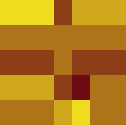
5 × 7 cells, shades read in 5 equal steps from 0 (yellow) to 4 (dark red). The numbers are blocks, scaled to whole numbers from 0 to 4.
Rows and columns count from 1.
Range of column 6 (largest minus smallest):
2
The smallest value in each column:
0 0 0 1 0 1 1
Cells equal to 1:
7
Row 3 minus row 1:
3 3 3 -1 2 2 2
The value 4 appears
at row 4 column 5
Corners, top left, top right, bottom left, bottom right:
0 1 2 2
